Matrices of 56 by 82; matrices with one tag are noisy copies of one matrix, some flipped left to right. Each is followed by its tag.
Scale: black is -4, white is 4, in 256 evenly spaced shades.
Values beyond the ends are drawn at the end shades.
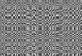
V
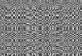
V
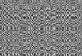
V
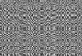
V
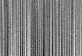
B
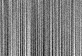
B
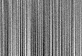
B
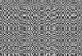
V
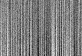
B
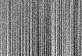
B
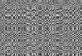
V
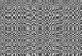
V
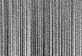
B
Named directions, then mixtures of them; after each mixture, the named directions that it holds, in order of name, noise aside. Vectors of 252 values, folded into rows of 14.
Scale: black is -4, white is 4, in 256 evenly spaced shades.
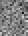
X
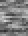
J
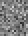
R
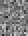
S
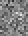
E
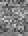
E, J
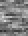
J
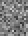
R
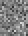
R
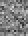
J, R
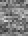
E, J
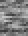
J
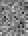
R, X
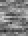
J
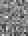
S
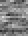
J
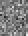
R, S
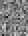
S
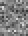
J, R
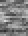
J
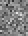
E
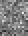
J, X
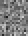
S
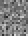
S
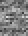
J, X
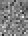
S, X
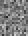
S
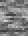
J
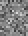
E, R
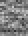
J, R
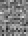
J, S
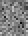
R, X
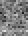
J, X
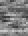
J
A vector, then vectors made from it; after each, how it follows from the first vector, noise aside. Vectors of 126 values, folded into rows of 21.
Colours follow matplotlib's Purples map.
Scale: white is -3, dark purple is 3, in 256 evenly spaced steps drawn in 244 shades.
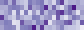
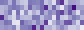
copied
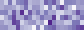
negated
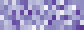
negated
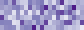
copied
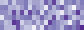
negated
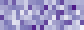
copied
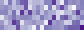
negated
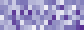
negated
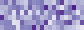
copied
